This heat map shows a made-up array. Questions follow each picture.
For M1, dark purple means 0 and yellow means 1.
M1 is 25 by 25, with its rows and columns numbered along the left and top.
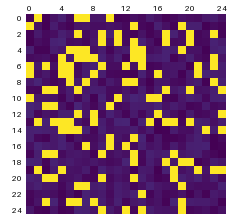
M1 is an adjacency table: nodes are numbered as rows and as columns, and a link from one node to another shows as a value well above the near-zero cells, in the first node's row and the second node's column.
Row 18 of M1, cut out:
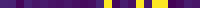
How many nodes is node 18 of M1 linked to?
4
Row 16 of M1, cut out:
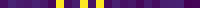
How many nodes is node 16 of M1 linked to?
3
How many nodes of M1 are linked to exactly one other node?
1
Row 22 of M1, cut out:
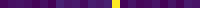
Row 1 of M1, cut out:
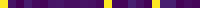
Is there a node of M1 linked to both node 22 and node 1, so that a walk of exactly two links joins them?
no
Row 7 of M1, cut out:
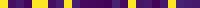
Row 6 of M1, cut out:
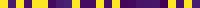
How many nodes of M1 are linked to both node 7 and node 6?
4
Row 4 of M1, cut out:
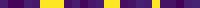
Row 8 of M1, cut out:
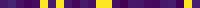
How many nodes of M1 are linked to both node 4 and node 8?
3
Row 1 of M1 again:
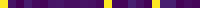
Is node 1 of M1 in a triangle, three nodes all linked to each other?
no
